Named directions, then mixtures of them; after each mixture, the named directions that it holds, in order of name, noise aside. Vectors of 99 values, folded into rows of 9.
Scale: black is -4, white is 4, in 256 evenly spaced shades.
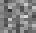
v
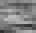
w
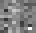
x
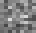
v, w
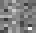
x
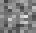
v, w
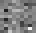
x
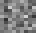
v, x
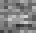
v, w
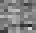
w, x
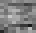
w, x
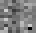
x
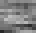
w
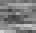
w
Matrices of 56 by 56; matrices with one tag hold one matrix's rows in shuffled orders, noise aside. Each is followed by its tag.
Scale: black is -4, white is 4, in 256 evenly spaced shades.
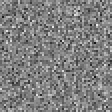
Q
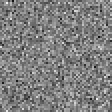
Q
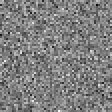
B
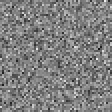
Q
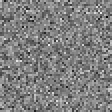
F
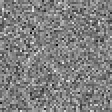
B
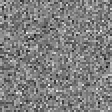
F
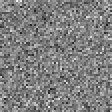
F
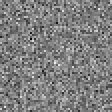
B
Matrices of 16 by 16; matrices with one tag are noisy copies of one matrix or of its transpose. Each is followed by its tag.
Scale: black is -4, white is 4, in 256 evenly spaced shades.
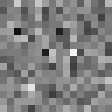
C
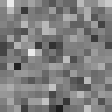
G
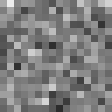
G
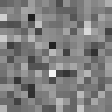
C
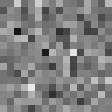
C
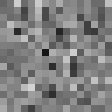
C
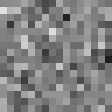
G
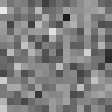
G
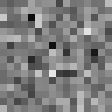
C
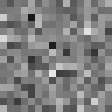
C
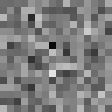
C
